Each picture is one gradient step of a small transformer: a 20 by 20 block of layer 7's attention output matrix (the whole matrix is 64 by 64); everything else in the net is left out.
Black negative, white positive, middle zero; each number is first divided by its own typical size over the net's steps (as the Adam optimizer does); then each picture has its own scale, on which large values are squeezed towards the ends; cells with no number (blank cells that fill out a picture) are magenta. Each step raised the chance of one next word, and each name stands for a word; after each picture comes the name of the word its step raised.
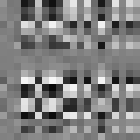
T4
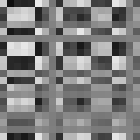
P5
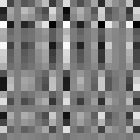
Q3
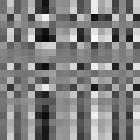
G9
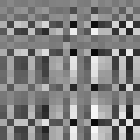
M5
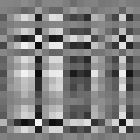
M5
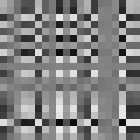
M5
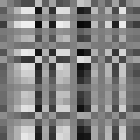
G9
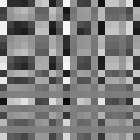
P5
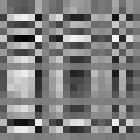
M5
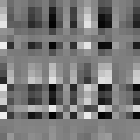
T4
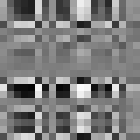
T4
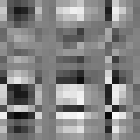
T4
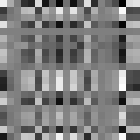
Q3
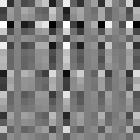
Q3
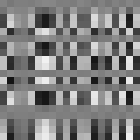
P5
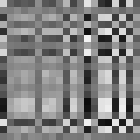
M5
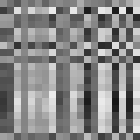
G9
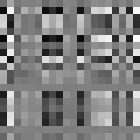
G9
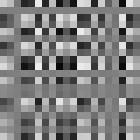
P5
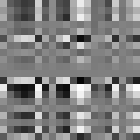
T4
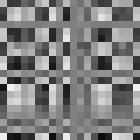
P5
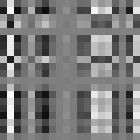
G9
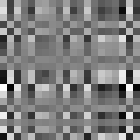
T4
